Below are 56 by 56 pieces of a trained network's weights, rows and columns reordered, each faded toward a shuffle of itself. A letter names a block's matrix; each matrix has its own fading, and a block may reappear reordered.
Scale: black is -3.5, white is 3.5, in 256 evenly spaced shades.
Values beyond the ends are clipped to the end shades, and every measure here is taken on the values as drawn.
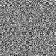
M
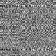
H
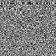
M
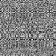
H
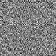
M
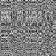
H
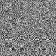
M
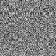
M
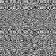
H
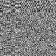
M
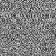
M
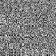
M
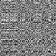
H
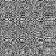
H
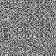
M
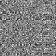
M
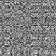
H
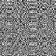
H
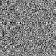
M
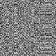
H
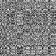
H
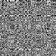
H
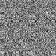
M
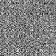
M
